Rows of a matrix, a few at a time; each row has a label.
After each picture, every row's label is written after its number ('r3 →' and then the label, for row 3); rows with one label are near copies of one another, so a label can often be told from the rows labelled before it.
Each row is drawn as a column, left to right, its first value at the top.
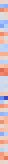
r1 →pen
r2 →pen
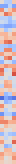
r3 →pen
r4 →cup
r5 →cup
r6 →pen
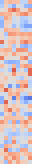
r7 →cup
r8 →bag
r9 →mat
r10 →pen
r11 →mat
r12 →cup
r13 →cup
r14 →pen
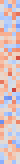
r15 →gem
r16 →cup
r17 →pen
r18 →bag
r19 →cup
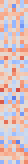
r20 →bag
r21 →cup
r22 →bag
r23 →pen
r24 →bag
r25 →cup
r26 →mat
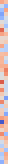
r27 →gem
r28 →pen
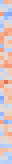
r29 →cup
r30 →gem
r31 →gem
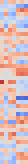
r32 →gem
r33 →cup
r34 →gem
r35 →gem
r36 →pen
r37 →pen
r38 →pen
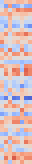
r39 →cup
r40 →pen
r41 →bag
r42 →pen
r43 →pen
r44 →mat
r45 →pen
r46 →pen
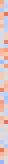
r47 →bag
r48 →cup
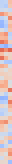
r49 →cup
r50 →cup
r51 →bag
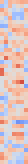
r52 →pen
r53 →cup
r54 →bag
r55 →gem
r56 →gem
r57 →gem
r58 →mat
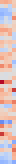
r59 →gem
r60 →gem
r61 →gem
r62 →bag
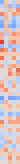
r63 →cup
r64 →bag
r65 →pen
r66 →cup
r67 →pen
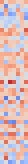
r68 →gem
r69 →pen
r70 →gem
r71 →gem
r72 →pen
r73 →bag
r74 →gem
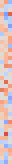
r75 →bag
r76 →gem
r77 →cup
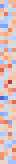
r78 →pen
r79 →cup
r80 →gem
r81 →bag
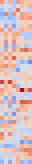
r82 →gem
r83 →cup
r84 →gem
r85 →cup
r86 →mat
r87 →bag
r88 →bag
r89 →bag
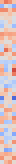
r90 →pen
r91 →mat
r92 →mat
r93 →pen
